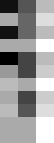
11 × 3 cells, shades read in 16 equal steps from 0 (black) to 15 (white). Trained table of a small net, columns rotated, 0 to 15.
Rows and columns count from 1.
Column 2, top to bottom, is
5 6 6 10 4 4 10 4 5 10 10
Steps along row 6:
down up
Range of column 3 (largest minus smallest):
4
